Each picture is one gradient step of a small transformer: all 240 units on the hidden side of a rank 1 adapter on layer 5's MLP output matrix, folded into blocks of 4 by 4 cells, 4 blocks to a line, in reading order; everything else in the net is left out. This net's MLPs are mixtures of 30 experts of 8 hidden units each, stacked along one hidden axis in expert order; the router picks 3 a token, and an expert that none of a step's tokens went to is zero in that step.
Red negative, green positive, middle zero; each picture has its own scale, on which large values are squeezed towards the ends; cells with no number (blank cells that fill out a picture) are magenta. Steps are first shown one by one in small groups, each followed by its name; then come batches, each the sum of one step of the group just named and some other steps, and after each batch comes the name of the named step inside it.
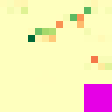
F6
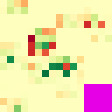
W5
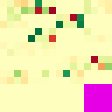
F6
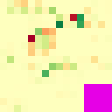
W5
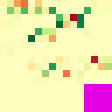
F6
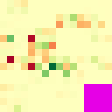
W5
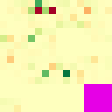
F6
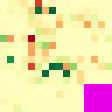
W5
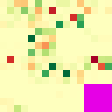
F6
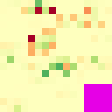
W5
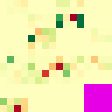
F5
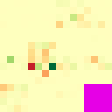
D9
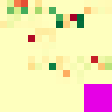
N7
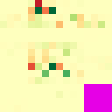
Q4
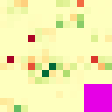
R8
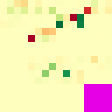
N7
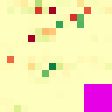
R8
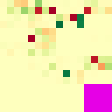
N7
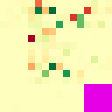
Q4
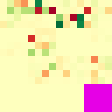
N7
